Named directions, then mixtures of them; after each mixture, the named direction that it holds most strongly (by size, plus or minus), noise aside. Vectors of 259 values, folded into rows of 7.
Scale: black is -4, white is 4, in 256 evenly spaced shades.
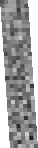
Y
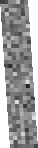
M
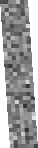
M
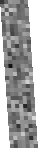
M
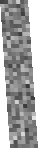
M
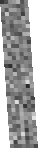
M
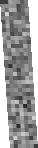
M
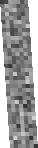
M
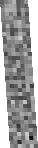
Y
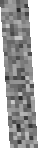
Y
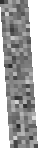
M
